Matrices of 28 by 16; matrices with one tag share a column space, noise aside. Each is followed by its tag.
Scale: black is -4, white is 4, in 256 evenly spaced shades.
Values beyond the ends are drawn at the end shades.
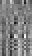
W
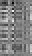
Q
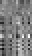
W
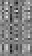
Q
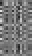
Q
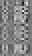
Q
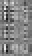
Q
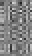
Q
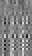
W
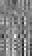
W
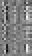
Q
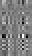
W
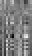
W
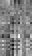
W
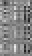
Q
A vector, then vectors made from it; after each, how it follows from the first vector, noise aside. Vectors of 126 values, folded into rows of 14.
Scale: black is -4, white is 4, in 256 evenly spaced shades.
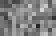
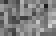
wrapped around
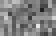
negated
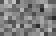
sign-scrambled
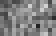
copied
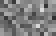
sign-scrambled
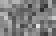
negated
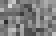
wrapped around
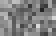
negated
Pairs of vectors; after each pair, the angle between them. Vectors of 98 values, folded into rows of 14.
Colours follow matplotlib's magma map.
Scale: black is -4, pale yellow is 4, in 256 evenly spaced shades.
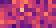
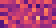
orthogonal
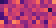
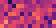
orthogonal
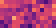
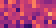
partly aligned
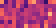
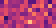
partly opposed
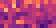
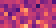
partly opposed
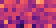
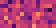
partly opposed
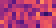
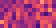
nearly parallel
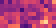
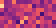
orthogonal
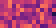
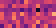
partly opposed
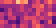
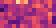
nearly parallel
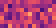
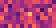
nearly parallel
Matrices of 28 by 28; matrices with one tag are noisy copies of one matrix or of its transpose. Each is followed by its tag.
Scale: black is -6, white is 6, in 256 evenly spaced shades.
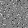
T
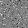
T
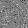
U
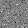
U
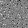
T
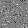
U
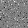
T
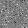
U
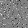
T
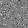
T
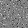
T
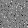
U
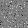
U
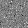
U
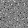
T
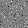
U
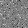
T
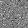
T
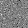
T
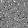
T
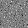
U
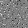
T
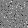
U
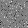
U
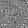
U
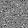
U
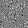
U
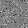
U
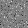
U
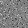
T
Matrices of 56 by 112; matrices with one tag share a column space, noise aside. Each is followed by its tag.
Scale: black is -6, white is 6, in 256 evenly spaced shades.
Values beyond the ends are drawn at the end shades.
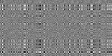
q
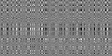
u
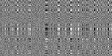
u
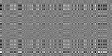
q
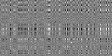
u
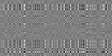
q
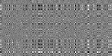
q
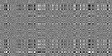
q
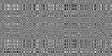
q
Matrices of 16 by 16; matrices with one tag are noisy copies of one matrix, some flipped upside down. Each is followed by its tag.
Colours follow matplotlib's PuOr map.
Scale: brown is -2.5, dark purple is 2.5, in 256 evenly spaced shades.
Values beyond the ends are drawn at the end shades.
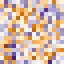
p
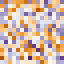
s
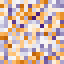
s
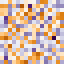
s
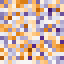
s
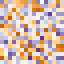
s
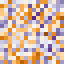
s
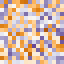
s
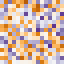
s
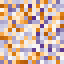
s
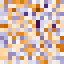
s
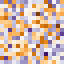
p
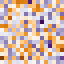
s
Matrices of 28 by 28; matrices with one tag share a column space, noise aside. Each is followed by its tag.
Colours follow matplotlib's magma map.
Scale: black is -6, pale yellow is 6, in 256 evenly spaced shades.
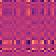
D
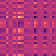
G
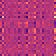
G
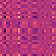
G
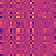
G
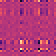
D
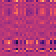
D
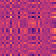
G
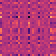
G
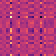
G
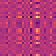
G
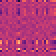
D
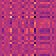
G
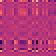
D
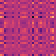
G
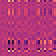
D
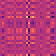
G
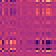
D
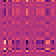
D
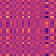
G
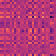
G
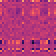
D
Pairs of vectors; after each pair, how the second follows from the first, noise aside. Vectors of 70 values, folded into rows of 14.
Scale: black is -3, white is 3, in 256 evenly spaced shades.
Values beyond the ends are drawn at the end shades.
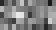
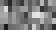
reversed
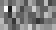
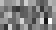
reversed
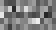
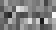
reversed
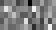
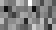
negated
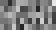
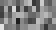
reversed
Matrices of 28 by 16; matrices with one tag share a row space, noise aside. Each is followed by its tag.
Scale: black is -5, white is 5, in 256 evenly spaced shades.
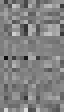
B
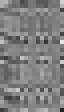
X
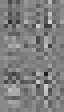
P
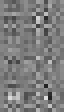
P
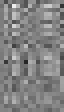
B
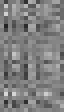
B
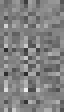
B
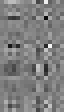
P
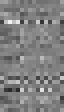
X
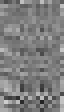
X
